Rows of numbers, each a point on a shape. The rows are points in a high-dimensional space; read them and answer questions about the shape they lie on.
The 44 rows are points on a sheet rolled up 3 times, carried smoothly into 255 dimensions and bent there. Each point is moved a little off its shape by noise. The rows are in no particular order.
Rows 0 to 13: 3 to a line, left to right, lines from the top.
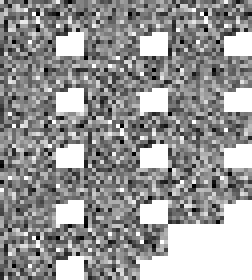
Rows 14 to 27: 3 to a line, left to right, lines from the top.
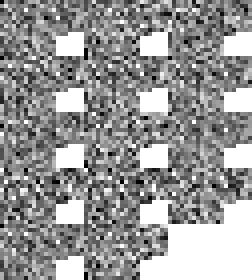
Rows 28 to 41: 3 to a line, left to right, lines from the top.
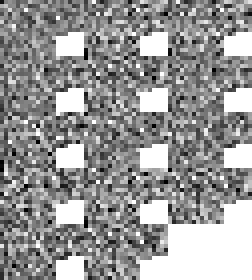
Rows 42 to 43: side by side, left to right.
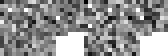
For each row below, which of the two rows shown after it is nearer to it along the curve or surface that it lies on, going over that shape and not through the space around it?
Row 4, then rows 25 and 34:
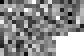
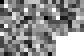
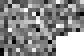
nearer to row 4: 25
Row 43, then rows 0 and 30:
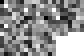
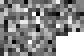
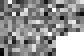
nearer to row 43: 30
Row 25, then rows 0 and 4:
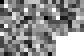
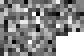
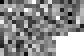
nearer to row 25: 4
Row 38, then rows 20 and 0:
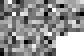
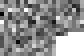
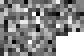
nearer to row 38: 0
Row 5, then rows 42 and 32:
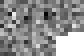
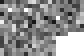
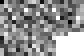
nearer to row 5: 42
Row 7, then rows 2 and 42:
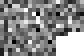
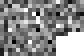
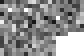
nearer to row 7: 2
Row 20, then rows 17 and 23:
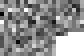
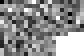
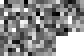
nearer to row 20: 17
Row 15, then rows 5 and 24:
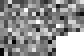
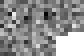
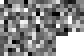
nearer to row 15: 24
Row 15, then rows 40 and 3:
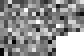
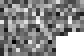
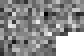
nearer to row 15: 40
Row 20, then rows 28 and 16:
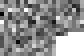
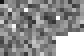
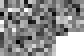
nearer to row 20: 28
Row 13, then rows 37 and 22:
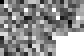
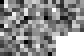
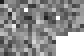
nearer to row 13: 37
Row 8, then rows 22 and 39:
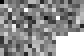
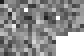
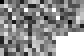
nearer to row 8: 22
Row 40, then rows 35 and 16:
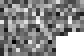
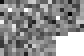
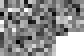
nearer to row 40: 16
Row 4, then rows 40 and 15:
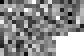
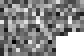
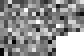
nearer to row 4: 40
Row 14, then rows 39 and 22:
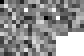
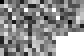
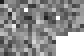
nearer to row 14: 22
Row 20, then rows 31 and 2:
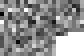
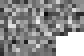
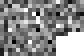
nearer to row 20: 31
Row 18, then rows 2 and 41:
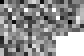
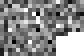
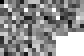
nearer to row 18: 41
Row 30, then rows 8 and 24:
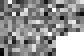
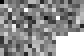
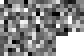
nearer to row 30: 24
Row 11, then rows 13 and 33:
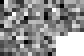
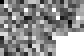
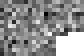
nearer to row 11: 13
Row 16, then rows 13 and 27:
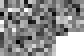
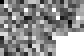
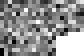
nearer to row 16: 13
